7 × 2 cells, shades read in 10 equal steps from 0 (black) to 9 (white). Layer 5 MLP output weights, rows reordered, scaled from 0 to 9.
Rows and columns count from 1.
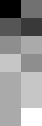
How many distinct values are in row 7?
2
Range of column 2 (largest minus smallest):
7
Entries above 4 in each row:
0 0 2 2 2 2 2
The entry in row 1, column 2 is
4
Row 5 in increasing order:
6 7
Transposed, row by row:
0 3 5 7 6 6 6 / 4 2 6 5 7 7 9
